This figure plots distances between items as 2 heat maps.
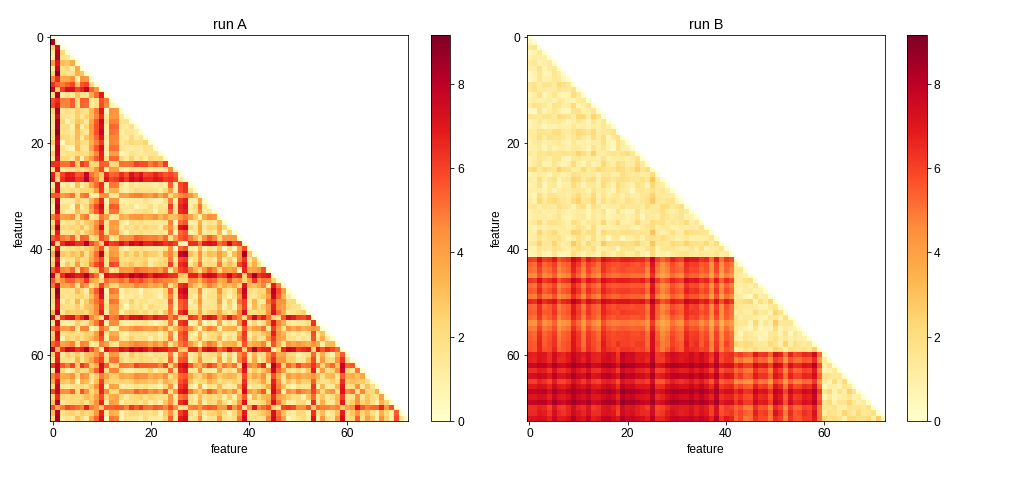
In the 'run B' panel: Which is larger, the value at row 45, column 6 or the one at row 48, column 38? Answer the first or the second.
the second
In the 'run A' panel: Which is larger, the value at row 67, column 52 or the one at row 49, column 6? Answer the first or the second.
the first
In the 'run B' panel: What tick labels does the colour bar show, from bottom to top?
0, 2, 4, 6, 8
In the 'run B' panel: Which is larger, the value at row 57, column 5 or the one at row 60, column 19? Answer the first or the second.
the second
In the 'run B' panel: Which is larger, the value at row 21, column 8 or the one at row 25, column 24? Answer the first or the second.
the second
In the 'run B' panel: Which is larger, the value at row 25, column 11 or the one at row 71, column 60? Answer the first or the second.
the first
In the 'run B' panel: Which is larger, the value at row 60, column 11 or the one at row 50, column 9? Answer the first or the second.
the second
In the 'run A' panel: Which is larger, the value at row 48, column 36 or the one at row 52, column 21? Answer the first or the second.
the second
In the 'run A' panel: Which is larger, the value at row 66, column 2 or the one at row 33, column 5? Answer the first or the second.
the second
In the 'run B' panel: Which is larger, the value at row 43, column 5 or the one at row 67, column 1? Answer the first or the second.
the second
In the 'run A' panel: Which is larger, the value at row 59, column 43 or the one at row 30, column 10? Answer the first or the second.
the first
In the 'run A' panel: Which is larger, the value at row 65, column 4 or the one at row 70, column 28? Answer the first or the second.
the second
